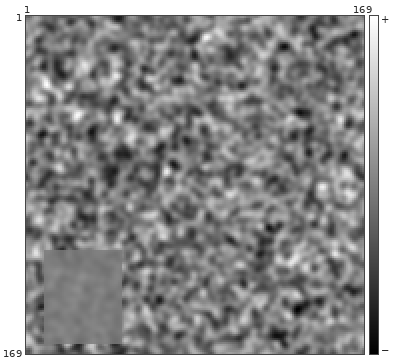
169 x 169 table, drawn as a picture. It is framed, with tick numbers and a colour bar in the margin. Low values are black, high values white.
Grain: blotchy. Mirror symmetry: none. Histogram: bell-shaped. Odd patch: calmer, in the bottom left. Odd rows or columns: none. Calmest part: bottom left. Slope: none.
